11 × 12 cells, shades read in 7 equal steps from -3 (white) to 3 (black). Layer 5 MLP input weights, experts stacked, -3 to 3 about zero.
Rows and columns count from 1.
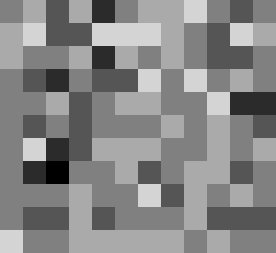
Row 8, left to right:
0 2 3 0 0 -1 1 0 -1 -1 1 0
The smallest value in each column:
-2 -2 -1 -1 -2 -2 -2 -1 -2 -2 -2 -1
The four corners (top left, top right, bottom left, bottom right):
0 0 -2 0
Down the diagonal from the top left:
0 -2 0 0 0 0 -1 0 -1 1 0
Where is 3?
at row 8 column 3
